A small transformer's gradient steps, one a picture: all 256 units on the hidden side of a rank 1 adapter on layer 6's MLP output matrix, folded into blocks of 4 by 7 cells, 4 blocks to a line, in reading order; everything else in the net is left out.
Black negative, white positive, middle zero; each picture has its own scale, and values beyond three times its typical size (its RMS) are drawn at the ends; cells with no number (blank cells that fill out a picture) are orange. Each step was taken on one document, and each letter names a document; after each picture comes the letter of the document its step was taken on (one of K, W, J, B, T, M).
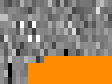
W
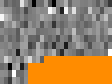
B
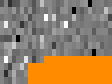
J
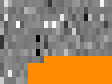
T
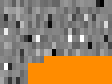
T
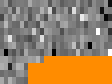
B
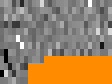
J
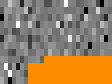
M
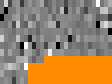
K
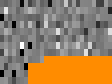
K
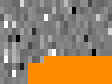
J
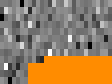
M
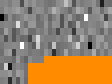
W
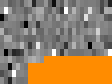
B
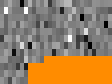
K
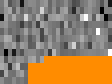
B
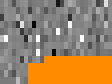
W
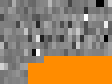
T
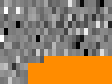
T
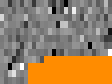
B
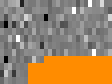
J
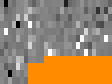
M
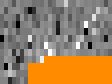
M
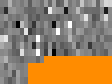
W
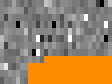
T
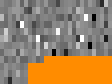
W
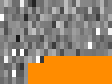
B
